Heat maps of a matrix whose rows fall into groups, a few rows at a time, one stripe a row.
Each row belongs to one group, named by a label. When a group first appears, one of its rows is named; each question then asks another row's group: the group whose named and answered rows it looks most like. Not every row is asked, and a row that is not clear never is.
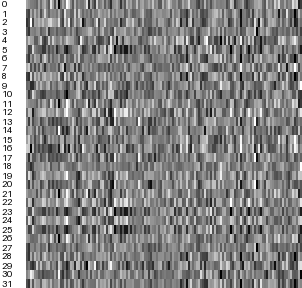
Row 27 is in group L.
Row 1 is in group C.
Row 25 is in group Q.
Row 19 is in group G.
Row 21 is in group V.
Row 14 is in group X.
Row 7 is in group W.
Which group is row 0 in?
V
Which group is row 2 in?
C
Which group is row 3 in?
L
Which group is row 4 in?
W
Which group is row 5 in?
Q
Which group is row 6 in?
C
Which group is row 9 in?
X
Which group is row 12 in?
G
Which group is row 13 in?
L
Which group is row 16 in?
W
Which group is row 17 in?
L
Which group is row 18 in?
X
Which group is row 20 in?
L
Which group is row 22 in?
G
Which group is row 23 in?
Q
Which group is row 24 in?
G
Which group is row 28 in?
C
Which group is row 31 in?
C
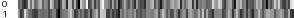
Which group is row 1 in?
Q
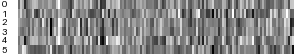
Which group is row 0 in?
G
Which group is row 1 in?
W
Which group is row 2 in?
V
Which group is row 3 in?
V
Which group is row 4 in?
G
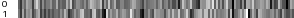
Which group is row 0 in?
C
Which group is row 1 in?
L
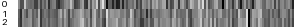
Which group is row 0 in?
Q
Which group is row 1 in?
L
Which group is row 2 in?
L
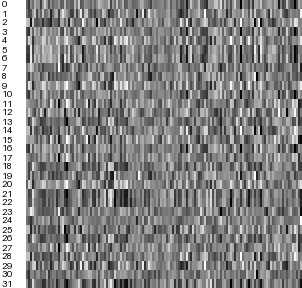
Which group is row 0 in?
C
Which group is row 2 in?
W
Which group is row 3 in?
C
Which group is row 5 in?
C
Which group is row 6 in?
C
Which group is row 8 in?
L
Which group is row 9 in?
G
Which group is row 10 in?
C
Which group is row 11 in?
V
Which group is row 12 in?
W
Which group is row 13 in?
Q
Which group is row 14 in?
W
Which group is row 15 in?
V
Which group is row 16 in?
C
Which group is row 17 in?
V
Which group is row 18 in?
Q
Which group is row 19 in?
L
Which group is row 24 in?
X
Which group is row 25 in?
W
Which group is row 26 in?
Q
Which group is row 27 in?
V
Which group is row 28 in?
W
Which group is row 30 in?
L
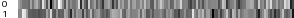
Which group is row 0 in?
V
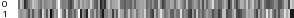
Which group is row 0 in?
G
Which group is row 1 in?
V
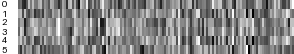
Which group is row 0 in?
X
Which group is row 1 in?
W
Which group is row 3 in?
G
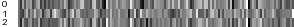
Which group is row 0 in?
L
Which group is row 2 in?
L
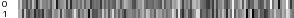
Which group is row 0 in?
W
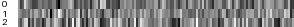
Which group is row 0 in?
Q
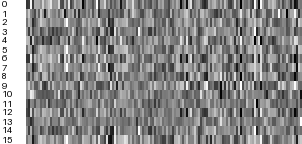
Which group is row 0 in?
C
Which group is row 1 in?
W
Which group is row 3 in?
L
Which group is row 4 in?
W
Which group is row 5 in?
G
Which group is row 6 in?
C
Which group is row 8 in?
C
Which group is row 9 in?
W
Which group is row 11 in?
L
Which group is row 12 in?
C
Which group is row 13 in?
X
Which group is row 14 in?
L
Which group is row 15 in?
G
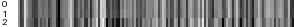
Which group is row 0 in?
Q
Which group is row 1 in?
Q
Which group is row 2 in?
Q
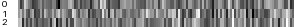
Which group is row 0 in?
Q
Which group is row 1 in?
W
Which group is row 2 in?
W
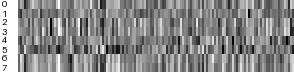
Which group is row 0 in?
G
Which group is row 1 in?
L
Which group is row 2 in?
V
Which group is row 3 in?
V
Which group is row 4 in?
C
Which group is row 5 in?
Q
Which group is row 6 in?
G
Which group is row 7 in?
G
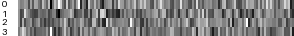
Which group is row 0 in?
V
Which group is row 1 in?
Q
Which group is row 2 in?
L
